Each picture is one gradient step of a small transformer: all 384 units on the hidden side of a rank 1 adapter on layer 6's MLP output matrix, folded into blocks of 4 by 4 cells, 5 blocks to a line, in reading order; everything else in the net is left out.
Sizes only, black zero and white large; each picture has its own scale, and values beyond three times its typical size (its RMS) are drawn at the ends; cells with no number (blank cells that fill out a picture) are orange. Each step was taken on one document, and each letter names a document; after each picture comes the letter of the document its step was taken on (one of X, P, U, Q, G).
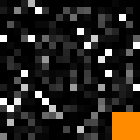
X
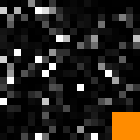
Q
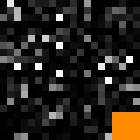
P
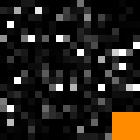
X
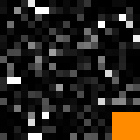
Q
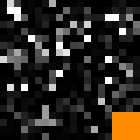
P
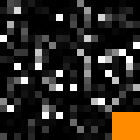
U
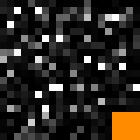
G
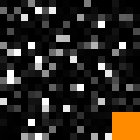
Q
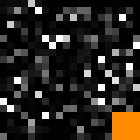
X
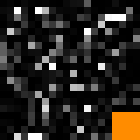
G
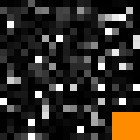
Q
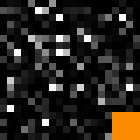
U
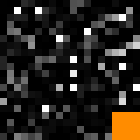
G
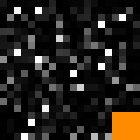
G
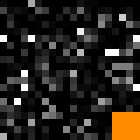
X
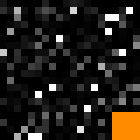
G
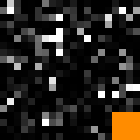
P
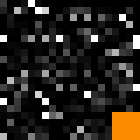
X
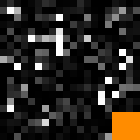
P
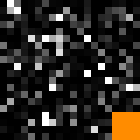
P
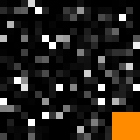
X
